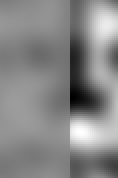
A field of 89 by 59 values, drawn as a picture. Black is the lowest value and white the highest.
Neither half mirrors the other. The ninth with the lowest average is the centre. The distribution is heavy-tailed on both sides. A vertical seam about 60% of the way across splits the table, and the left part is calmer. No overall slope runs across the table. On average the colour sits 50% of the way up the scale.
